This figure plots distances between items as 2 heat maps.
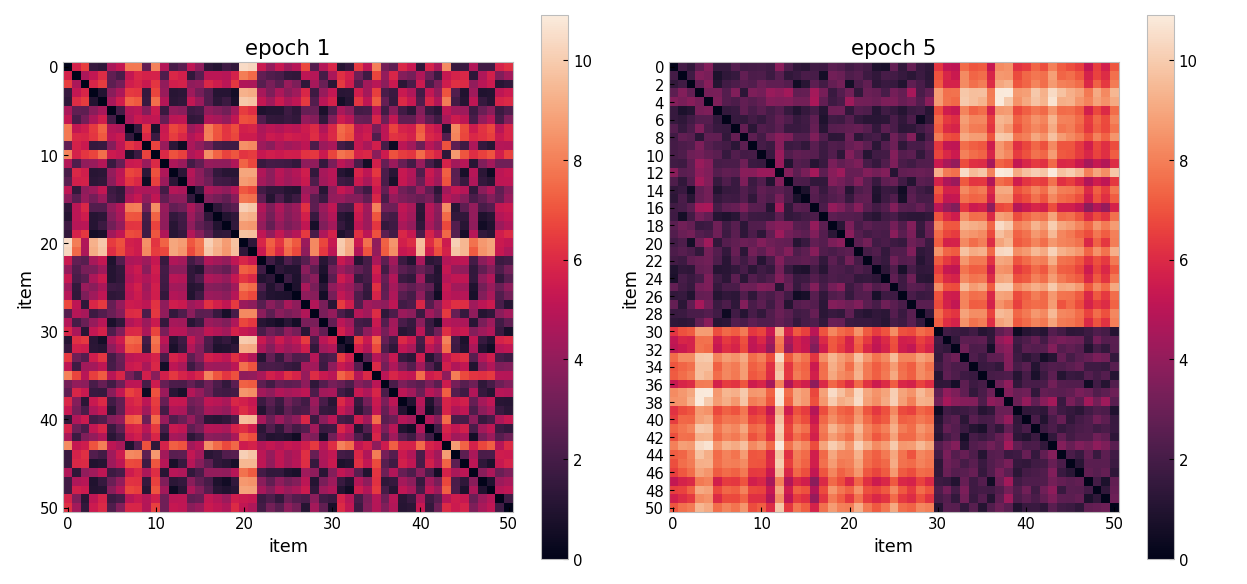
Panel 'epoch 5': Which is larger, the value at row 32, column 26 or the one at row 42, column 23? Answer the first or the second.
the second
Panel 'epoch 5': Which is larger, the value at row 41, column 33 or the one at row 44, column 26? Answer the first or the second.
the second
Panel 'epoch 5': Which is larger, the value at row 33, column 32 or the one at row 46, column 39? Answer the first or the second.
the first
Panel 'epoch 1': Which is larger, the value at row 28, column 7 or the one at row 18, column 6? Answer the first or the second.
the first
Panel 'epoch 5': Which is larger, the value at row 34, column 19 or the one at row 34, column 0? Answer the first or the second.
the first
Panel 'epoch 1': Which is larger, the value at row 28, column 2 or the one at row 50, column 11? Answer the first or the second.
the first
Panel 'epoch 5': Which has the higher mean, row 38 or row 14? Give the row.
38
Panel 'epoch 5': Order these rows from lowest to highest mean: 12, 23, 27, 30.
23, 27, 30, 12
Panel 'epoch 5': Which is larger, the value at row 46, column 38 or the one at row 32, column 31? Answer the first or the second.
the first
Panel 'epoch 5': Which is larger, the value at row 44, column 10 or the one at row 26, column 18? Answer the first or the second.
the first
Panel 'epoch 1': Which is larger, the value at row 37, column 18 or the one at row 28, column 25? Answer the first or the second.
the second
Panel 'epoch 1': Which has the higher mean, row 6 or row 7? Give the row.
7
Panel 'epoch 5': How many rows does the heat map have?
51
